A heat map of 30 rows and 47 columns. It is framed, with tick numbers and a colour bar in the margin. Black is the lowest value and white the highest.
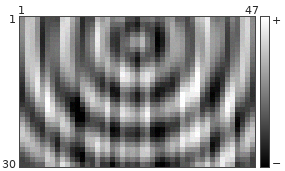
Slope: none. Rings: centred on the top middle. Average level on the scale: 50%.
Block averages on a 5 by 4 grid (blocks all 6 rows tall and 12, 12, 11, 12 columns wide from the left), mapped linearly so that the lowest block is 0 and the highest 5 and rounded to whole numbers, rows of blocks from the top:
4 1 0 5 / 4 2 2 4 / 2 2 3 2 / 2 0 2 3 / 2 2 2 4
